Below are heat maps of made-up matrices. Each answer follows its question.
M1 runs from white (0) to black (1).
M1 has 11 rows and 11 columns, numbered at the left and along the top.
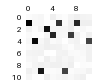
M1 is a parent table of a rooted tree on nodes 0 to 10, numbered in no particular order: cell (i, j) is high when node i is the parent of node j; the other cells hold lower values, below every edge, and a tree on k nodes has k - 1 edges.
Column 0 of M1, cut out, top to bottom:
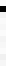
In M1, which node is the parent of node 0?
1
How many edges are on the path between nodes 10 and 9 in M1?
4
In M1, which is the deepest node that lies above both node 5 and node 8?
1
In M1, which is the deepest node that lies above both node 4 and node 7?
3
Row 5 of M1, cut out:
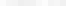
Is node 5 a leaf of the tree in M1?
yes
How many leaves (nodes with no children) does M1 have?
6
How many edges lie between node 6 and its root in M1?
1
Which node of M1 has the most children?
1
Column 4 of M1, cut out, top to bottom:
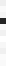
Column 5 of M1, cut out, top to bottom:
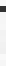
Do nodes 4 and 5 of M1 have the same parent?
no
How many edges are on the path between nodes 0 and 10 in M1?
3
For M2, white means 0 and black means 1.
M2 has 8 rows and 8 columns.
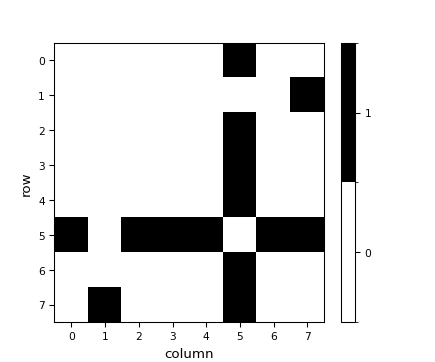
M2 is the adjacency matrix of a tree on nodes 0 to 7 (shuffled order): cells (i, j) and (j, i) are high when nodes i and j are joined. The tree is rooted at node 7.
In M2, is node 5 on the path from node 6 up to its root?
yes
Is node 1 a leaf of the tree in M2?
yes
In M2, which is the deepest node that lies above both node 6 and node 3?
5
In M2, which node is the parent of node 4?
5
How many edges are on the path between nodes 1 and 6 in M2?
3
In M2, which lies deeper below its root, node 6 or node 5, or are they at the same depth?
node 6
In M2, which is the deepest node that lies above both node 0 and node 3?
5
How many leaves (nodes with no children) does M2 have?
6
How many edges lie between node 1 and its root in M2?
1
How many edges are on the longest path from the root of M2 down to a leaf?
2
